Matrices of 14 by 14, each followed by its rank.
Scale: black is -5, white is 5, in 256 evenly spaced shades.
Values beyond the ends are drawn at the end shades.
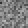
full rank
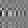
one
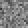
full rank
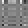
one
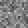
full rank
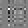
one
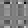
one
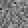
full rank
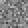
full rank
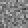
full rank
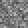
full rank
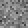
full rank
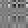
one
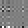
one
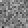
full rank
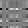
one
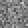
full rank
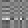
one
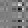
one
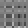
one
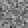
full rank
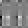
one
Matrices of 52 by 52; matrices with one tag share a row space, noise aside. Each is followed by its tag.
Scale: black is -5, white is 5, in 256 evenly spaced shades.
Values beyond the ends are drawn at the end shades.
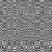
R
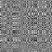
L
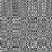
L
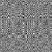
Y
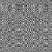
Y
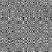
Y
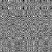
Y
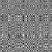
Y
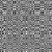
R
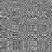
L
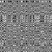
R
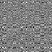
R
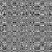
R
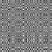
Y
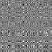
Y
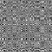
R
